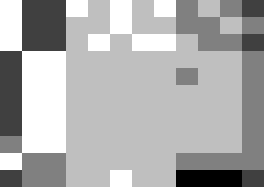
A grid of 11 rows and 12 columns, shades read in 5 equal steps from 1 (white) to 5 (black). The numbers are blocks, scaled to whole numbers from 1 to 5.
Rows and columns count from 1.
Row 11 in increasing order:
1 2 2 2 2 3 3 4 4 5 5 5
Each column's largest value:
4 4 4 2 2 2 2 2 5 5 5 4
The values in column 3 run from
1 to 4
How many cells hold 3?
23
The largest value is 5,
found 3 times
